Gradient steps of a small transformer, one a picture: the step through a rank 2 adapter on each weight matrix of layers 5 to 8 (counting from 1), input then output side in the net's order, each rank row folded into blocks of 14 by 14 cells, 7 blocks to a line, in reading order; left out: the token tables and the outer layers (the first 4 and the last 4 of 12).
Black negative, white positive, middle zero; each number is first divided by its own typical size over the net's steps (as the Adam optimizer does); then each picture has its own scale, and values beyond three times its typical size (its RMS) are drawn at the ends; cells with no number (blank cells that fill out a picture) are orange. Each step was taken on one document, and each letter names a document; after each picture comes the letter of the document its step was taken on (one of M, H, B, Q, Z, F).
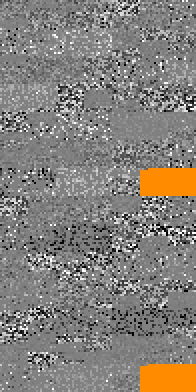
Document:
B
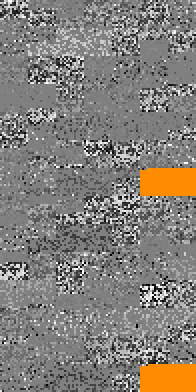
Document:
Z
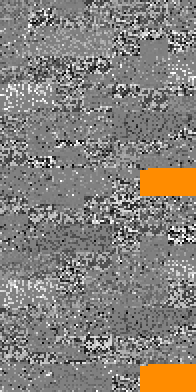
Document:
Z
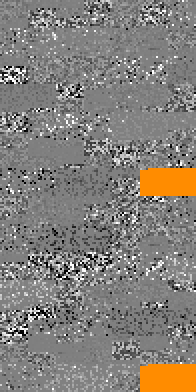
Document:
B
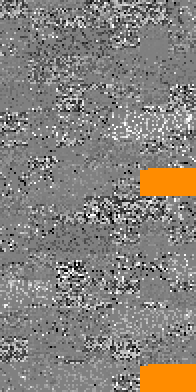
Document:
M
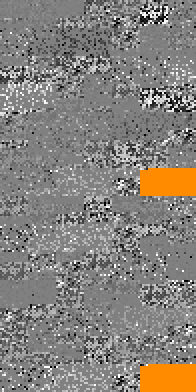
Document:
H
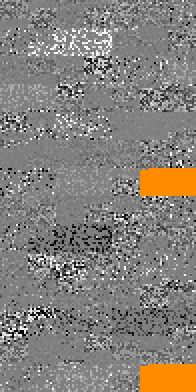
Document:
B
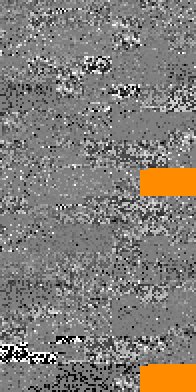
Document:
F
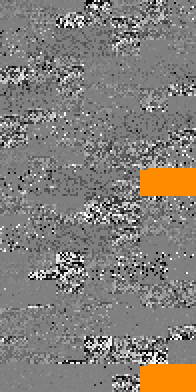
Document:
M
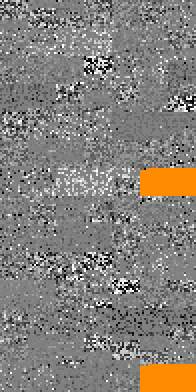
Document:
B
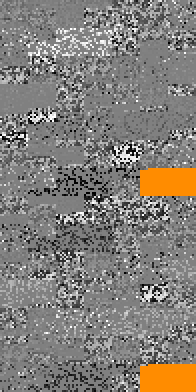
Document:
Z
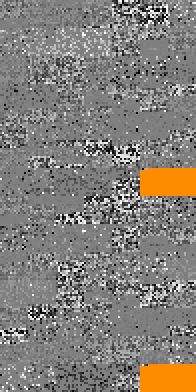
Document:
Z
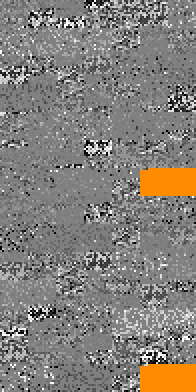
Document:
H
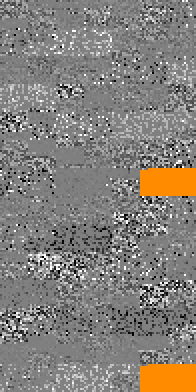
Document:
B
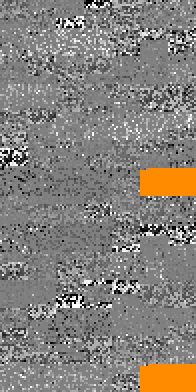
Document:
M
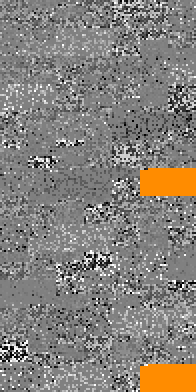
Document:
H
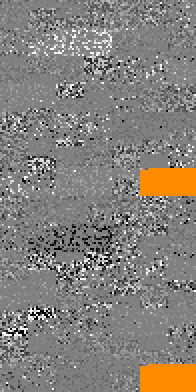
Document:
B
